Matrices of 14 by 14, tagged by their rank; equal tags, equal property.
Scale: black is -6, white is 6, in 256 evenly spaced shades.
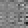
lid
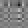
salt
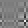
salt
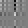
salt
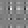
salt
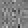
lid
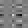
salt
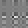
salt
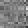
lid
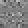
lid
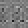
lid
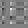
salt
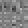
lid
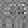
lid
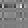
salt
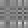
salt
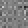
lid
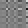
salt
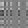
salt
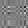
salt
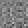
lid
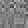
lid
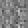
lid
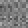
lid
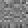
lid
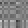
salt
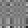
salt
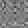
lid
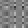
salt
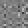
lid
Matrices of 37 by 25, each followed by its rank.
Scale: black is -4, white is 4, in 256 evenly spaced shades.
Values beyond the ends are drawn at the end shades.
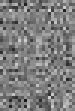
five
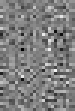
five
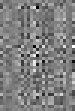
three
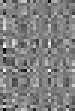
three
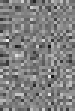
five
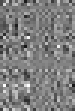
five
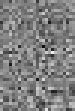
five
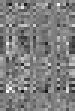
three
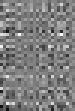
three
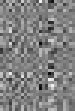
three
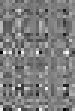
three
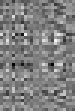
three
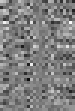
five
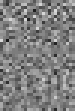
five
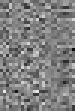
five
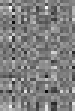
three
